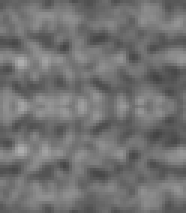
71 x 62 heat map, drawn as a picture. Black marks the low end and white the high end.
Stripes: horizontal, repeating 5 times. Ninth with the lowest average: middle right. Mirror symmetry: top to bottom.
